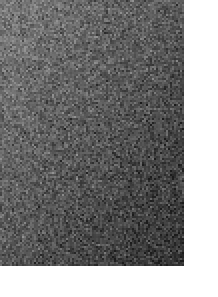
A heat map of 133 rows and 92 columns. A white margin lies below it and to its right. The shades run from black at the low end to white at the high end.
Values rise toward the top left. The top left is the ninth with the highest average. There are no regular stripes. No single row or column stands out from its neighbours. The ninth with the lowest average is the bottom right.
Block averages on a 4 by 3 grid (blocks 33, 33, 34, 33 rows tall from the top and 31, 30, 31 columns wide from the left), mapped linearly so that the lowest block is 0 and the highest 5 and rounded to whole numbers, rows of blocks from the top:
543 / 432 / 321 / 210
